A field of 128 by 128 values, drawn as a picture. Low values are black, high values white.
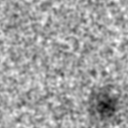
Odd rows or columns: none. Grain: blotchy. Mirror symmetry: none. Ninth with the lowest average: bottom right. Dips: one, in the bottom right.
